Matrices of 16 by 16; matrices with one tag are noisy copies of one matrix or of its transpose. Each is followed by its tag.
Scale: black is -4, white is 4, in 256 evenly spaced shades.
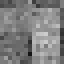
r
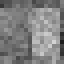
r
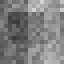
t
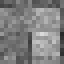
r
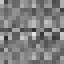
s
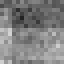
t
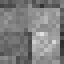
r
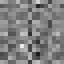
s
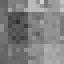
t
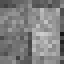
r
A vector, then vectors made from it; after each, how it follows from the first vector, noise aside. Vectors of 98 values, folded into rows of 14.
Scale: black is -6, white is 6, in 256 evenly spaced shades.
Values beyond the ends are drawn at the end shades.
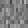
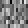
scaled up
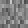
negated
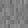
shrunk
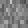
sign-scrambled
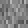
sign-scrambled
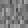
copied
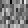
scaled up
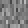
copied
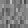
negated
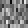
scaled up
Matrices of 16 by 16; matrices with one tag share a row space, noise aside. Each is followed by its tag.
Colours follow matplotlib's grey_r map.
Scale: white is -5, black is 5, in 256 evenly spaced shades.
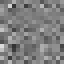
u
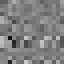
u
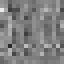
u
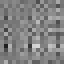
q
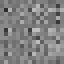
q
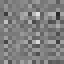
q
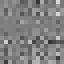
q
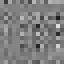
q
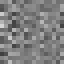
u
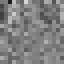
u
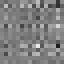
q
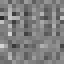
u
